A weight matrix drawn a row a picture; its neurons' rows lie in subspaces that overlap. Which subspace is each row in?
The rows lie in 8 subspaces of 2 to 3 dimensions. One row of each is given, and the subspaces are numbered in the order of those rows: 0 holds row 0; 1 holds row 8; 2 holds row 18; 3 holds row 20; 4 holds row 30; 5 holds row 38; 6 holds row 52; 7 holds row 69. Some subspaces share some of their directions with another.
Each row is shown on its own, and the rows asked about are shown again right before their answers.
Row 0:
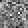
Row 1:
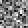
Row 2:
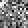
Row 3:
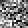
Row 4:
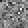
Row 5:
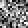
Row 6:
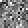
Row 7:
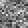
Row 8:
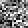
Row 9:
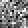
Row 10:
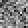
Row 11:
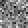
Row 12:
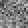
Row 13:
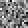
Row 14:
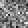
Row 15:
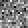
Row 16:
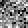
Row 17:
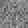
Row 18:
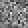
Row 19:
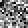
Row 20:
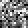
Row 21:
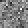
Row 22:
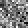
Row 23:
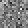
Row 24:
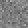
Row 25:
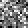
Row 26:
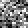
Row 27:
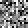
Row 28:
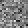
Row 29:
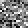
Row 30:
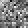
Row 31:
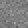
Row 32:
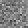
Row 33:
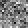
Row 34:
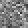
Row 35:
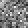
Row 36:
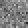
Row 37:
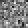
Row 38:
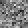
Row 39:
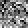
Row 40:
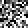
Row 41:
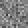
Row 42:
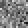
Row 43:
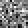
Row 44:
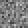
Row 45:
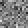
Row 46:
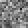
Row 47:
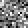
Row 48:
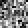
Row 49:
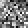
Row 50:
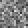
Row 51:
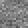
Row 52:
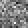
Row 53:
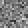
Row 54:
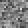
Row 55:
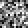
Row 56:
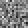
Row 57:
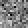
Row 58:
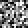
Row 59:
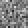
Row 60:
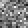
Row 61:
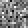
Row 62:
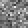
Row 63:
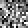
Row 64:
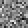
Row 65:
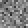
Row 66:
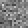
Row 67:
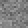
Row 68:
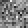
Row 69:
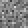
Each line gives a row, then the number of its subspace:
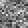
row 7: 5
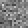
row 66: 1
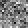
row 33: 6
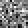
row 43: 3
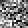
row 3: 1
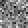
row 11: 0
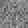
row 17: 4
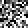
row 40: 6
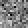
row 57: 1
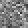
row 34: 0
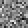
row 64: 6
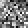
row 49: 4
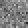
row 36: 4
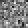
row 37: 2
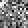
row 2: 2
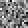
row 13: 7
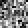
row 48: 2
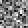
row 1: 5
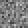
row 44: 3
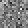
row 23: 2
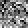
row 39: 6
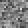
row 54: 0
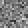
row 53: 6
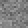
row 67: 1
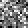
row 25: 5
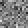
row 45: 0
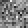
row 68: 4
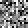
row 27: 7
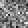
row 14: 4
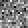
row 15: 7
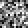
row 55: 3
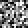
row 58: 3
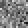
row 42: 7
